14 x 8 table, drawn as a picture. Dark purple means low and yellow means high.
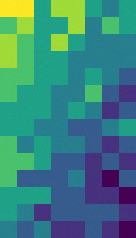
Slope: up to the top left. Stripes: none. Ninth with the highest average: top left. Calmest part: bottom middle. Ninth with the lowest average: bottom right.
